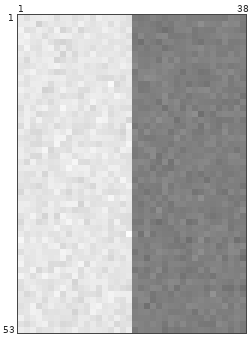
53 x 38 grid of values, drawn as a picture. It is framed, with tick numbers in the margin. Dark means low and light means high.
It is made of 1 by 2 panels. Panel 1,1: very high, fine-grained, faint in contrast. Panel 1,2: middling, fine-grained, faint in contrast.
